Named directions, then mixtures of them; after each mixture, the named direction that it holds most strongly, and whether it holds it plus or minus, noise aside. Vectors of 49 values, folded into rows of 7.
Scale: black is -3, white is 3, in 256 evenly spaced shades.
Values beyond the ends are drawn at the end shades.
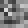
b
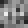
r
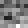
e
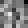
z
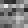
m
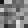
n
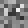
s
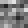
m, minus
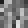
z, plus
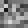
b, minus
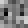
r, minus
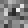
s, plus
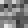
m, minus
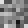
n, minus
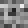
m, plus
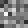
r, plus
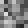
b, minus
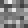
n, plus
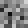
z, minus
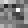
m, minus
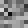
b, minus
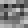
m, minus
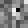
z, minus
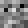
b, minus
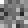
r, minus
